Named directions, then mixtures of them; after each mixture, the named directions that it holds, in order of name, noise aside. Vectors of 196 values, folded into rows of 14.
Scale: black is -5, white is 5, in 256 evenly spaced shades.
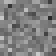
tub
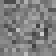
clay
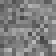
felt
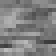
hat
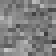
clay, hat, tub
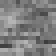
hat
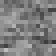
clay, hat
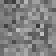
clay, felt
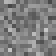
clay, felt, tub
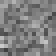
felt, hat, tub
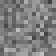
clay, felt, tub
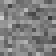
hat, tub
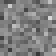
tub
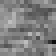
felt, hat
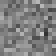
clay, hat, tub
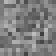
clay, hat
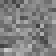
clay, felt, hat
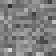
felt, hat, tub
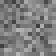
clay, felt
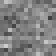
clay, hat, tub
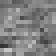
felt, hat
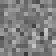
clay, felt, tub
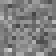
felt, hat, tub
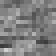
felt, hat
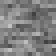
hat, tub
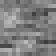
hat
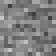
hat, tub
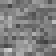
felt, hat, tub
